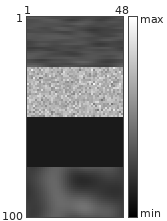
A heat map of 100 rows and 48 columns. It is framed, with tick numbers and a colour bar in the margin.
The table splits into 4 rows of 1 panel. Panel 1,1: low, streaked across, faint in contrast. Panel 2,1: high, fine-grained. Panel 3,1: very low, flat. Panel 4,1: low, smooth.
